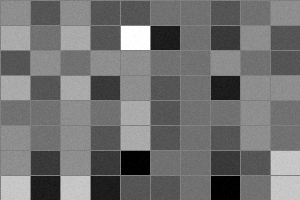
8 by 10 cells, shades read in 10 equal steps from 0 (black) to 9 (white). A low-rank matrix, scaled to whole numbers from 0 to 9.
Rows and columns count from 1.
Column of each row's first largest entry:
1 5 2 1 5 5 10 1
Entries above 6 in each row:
0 1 0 0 0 0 1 3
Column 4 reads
3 3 5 2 4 3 2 1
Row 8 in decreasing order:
7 7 7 4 4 3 3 1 1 0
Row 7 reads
5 2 5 2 0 4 4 2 3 7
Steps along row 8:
down up down up same up down up up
